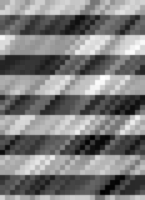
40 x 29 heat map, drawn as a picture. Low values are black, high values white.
Slope: none. Ninth with the lowest average: bottom right. Stripes: horizontal, repeating 5 times.
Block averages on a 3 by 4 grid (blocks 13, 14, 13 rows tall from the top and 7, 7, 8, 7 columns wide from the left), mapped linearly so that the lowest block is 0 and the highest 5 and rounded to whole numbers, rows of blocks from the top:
3 2 3 5 | 3 4 4 3 | 1 2 1 0
